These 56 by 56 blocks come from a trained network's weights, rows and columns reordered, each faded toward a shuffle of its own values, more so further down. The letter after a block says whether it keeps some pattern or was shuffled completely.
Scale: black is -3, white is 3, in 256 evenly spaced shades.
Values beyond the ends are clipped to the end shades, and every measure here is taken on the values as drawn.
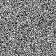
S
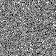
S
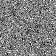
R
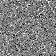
R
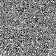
R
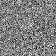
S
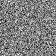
S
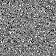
S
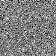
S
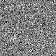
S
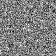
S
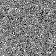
R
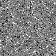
S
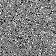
R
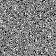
S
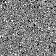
R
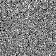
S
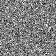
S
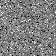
S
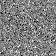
R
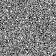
S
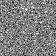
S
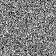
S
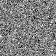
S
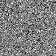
R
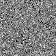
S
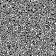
R
